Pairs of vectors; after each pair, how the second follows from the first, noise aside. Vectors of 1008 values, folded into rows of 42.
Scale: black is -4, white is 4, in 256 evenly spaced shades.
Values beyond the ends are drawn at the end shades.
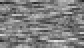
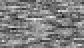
wrapped around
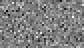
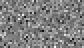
wrapped around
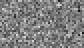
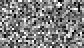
scaled up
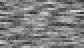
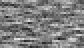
wrapped around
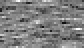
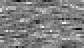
negated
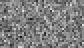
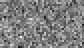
negated
